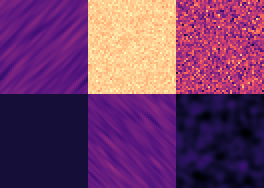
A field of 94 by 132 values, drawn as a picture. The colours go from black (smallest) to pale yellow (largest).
It is made of 2 by 3 panels. Panel 1,1: low, slanting up to the right, faint in contrast. Panel 1,2: very high, fine-grained, faint in contrast. Panel 1,3: middling, fine-grained, strong in contrast. Panel 2,1: very low, flat. Panel 2,2: low, slanting down to the right, faint in contrast. Panel 2,3: very low, blotchy, faint in contrast.
